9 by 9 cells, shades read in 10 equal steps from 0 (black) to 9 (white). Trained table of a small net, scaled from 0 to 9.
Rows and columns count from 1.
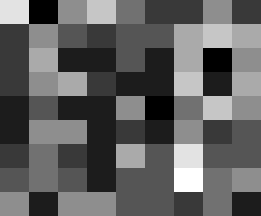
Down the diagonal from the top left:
8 5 1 2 5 1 8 4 1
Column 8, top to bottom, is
5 7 0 1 7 2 3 4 4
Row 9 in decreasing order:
5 5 5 4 3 3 2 1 1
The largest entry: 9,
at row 8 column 7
